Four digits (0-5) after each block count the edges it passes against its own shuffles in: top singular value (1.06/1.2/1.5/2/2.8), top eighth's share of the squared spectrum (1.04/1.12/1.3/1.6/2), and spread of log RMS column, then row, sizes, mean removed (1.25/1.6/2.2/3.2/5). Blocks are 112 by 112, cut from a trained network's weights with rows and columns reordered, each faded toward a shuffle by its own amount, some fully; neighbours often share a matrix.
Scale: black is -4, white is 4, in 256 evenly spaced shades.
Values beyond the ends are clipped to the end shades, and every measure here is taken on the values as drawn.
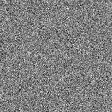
3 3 1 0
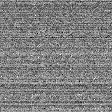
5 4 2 2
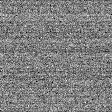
3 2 1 0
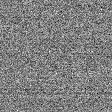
2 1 0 0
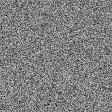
0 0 0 0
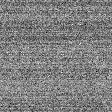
4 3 0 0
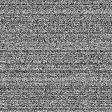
4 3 1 2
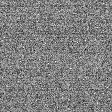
2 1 0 0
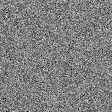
0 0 0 0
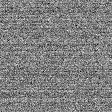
3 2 0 0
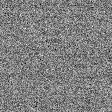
1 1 0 0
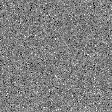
3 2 1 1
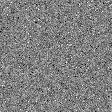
0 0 0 0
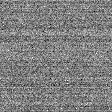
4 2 1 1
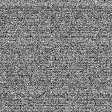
3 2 1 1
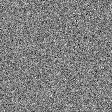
0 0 0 0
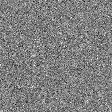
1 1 0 1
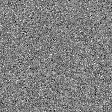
0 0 0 0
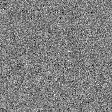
2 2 0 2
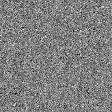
2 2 0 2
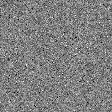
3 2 0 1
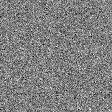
1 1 0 0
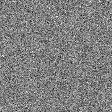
1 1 0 0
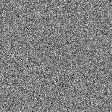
1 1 0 1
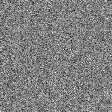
2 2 1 1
